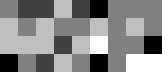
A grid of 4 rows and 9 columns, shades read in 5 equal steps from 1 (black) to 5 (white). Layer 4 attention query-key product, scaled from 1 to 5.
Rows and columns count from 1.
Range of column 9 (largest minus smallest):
4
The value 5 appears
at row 3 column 6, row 4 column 8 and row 4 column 9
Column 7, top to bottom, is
3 3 3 3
